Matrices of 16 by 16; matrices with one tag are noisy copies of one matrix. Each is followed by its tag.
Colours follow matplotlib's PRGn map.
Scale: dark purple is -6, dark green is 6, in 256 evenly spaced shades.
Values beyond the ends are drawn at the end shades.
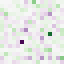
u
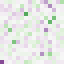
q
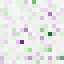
u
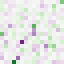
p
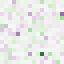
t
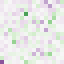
q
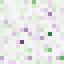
u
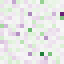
t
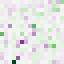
p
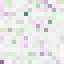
q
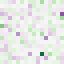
t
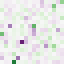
p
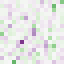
p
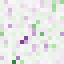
p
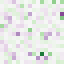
t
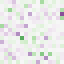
t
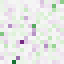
p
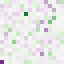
q
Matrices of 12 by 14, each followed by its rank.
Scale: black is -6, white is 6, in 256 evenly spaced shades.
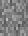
full rank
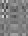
two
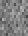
full rank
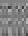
two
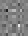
two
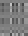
one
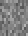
full rank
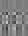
one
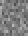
full rank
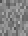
full rank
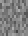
full rank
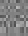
two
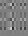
one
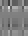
one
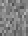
full rank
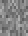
full rank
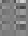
one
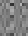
two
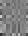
two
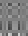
one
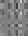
two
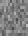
full rank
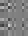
one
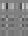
one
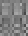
two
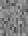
full rank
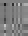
one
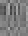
two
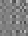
two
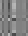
one
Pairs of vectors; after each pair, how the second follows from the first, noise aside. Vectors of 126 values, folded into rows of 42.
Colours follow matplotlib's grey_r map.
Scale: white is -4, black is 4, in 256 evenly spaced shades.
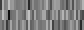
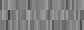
shrunk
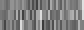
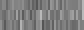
shrunk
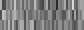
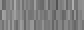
shrunk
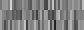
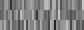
sign-scrambled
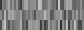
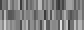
sign-scrambled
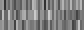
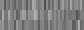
shrunk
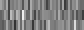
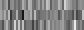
sign-scrambled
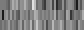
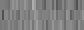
shrunk
